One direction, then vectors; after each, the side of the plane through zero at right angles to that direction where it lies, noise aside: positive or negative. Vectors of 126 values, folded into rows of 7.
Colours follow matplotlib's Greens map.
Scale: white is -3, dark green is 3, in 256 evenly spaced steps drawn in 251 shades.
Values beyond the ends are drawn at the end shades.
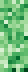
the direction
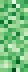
positive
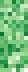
negative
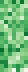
negative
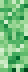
positive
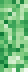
negative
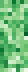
negative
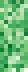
negative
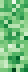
positive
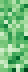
positive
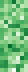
negative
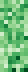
positive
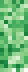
negative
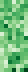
positive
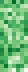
negative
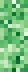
positive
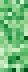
positive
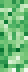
negative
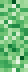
negative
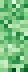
positive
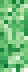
negative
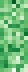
negative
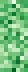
positive
